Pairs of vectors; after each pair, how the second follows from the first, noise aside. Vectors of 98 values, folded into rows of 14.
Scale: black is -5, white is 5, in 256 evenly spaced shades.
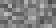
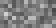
copied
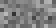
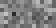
copied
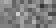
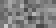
wrapped around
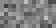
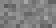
shrunk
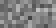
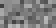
wrapped around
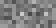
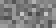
copied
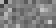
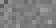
shrunk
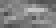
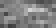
copied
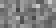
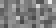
copied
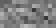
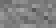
shrunk
